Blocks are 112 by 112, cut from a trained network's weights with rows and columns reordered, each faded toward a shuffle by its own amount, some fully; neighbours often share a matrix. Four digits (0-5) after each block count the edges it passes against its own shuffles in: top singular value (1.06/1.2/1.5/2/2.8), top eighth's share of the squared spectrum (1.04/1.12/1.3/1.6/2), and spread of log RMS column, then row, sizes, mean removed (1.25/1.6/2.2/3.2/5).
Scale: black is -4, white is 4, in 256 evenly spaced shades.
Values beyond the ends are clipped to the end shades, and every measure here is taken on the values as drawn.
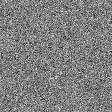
0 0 0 0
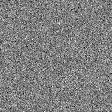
3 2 0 0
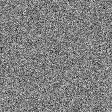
0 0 0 0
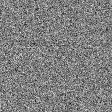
0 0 0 0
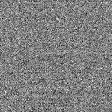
3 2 0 1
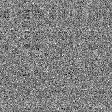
3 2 0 1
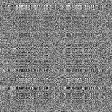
5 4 2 3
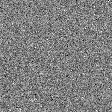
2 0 0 0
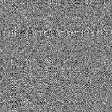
4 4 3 3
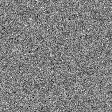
0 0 0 0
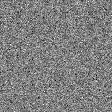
2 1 0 0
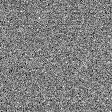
2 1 0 0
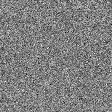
1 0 0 0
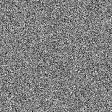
2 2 0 0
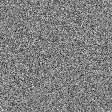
0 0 0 0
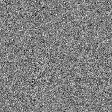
2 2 1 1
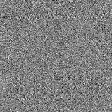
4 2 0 1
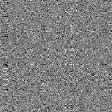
4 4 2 3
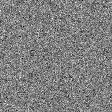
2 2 0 0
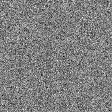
1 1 0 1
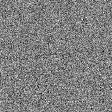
1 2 0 1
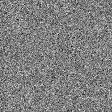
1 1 0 0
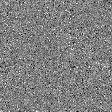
3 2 1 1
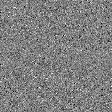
2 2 0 1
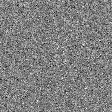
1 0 0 0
